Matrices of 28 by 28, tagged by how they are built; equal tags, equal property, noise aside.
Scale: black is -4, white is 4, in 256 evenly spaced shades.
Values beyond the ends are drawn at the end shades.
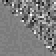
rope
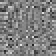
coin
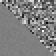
rope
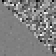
rope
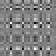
coin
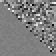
rope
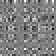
coin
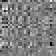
coin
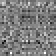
coin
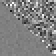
rope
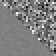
rope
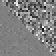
rope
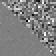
rope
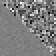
rope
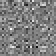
coin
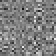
coin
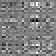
coin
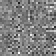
coin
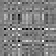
coin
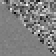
rope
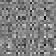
coin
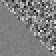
rope
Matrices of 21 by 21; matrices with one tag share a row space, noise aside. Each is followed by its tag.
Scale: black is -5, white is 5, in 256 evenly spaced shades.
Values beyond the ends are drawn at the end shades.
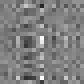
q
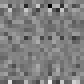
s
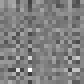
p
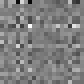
p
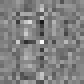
q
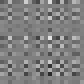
s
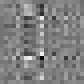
q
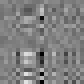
q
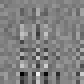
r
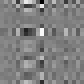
q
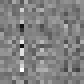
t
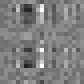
q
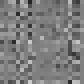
p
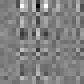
r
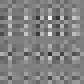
s
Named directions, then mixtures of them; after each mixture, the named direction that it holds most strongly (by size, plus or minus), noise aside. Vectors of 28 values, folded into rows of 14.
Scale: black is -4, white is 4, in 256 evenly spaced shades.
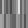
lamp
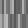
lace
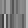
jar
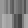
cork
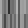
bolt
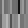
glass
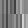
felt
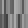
lace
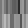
glass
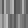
lace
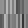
felt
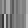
jar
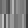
jar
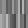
lamp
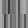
bolt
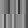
jar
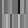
glass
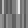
lamp
